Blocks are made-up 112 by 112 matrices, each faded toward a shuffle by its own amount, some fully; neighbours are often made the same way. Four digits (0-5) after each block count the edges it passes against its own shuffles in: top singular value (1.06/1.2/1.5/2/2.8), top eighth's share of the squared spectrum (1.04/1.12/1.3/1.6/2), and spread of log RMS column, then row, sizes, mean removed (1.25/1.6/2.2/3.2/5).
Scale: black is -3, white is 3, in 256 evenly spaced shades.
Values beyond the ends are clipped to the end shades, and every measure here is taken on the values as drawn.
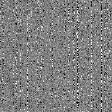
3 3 4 0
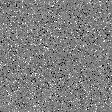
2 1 0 0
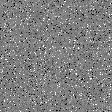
3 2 1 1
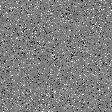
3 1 0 0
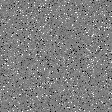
0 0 0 0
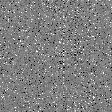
3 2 1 0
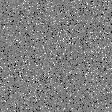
1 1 0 0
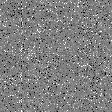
3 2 1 0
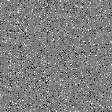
3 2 1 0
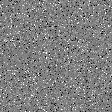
2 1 0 0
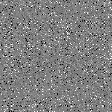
4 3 2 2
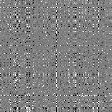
5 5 3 3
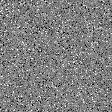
0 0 0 1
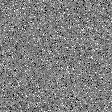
0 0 0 0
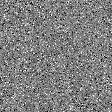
2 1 0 0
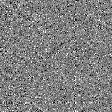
4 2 1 1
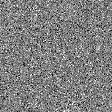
3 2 0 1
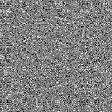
4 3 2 2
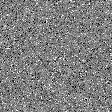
0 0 0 0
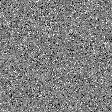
0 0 0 0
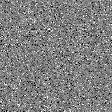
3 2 0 1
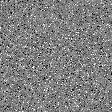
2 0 0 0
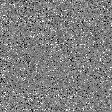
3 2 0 2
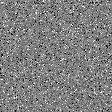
1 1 0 0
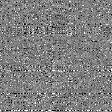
4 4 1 3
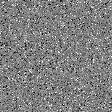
2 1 0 0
